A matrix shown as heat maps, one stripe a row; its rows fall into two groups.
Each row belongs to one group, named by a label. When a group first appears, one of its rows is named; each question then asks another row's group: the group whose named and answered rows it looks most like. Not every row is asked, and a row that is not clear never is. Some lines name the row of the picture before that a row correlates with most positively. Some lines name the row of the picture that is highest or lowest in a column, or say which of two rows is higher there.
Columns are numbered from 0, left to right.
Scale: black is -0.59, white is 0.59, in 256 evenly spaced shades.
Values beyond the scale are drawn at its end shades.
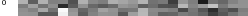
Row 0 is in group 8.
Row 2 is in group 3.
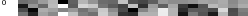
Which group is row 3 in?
3
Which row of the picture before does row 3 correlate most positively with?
2
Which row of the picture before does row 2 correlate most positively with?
2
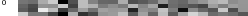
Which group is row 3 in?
8
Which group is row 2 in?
3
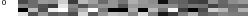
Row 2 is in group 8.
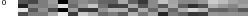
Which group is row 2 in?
8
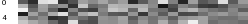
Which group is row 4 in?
8
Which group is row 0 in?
3
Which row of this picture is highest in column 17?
5
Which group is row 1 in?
8
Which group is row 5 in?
8
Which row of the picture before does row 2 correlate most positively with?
2
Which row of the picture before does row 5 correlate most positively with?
2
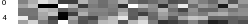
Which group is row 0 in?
3
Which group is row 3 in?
3
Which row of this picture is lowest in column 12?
3
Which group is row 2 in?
3
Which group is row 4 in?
8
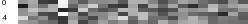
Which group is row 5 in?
8
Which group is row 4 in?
8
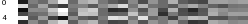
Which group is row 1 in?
8
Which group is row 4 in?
8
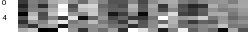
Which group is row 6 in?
3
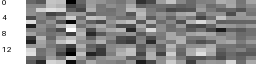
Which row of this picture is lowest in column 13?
13
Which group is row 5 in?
8
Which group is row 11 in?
8
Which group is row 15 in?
3
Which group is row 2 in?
3
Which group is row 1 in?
3
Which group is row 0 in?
3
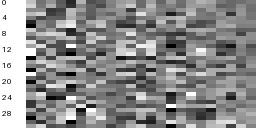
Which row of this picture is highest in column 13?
5
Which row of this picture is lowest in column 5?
27
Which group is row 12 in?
8
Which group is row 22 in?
3
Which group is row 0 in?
8
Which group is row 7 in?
8
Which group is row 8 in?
3
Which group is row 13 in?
8
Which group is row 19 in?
3
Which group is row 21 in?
3
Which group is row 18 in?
8
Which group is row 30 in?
3
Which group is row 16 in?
3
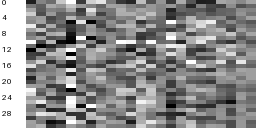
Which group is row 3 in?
8
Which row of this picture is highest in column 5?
9
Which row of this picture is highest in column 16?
15
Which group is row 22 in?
8
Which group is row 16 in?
8
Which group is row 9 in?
8
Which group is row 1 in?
3
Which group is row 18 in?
3
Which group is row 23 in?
8
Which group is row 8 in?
3
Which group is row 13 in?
3
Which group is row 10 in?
8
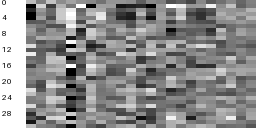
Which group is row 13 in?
8
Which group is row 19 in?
8
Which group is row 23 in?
8
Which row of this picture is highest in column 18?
1
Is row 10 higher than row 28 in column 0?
Yes
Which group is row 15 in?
3
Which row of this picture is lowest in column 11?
29
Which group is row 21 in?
3
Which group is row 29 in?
3
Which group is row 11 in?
8
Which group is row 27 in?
3
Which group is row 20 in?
3
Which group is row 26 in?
8
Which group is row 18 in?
3
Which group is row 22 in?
8
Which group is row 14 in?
3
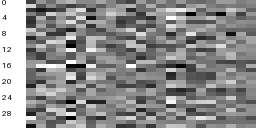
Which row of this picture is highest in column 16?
8
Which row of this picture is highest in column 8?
3
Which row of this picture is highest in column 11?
8
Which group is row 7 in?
8
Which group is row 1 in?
8
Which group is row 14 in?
3
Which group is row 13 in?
3
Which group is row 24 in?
3
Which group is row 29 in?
8
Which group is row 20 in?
3
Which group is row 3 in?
3
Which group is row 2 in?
3
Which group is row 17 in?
3
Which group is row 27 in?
3
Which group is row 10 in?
3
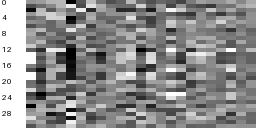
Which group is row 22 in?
8
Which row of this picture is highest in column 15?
23
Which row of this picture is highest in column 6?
1
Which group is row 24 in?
3
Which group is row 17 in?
3
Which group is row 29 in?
8
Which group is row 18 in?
8
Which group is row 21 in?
3
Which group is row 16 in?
3
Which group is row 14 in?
8
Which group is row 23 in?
3
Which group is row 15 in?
8
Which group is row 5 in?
3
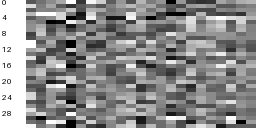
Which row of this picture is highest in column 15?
29
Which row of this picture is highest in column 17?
31
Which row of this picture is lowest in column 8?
4
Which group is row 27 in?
8
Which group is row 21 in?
3
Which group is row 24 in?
8
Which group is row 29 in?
3
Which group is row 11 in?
8
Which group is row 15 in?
3
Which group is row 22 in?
3
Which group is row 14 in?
8
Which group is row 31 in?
8
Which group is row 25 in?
3
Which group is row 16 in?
3
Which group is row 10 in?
8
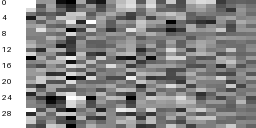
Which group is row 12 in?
3
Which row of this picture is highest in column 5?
24
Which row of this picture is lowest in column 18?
5
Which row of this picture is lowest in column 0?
14
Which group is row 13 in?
8
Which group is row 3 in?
3
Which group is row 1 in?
8
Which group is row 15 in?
3
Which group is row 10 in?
8
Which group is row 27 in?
8
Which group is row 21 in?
3
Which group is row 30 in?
8
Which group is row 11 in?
8
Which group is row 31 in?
3
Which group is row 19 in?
3
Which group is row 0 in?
8
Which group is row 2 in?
8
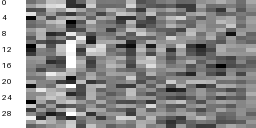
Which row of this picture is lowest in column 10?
11
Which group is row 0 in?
3
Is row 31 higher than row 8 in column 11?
No
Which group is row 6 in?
3
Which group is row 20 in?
8
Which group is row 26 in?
8
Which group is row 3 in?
8
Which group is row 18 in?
3
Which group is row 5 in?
3
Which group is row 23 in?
3
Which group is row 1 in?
3
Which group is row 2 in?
3
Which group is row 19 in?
3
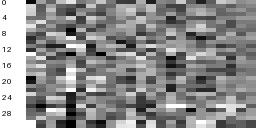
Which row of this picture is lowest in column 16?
27
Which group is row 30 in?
8
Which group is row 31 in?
8
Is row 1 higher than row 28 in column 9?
Yes
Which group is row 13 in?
8
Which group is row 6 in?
8
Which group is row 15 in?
8
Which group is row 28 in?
3
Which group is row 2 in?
8
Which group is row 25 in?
3
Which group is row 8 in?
3
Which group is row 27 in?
3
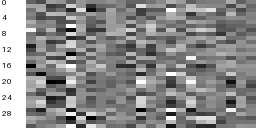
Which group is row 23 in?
3
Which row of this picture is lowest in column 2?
20
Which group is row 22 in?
8
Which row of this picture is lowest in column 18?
31
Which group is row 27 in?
3
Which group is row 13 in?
3
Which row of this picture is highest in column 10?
7
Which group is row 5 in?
8
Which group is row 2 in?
8
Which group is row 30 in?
8
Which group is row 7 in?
8
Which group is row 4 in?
3
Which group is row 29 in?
8
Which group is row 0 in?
3
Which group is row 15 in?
3
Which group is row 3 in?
3
